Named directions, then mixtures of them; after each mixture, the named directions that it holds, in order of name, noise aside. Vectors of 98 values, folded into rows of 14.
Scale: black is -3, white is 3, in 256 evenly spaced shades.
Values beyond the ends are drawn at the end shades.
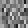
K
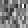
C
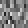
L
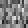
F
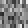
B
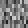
F, L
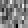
C, K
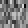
C, L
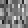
C, F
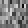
C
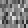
F, K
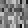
B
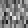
F, L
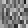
B, K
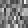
F, K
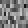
K, L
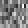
C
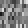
B, K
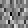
K, L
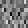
K, L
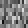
F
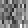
B, C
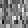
C, F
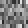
B, F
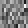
K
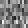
F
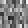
B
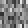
B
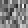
C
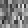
C, F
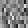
K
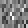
F, K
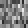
F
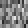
F
